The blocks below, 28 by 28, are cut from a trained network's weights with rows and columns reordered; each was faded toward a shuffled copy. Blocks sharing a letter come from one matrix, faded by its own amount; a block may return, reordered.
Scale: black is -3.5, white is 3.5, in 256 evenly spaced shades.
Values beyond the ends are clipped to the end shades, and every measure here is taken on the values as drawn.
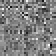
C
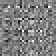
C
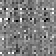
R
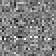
C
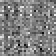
R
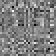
C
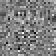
C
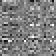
C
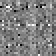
R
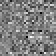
C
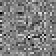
C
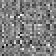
C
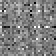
R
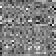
C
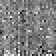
R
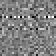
C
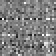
R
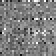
R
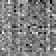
R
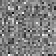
C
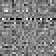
C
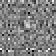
C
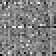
R
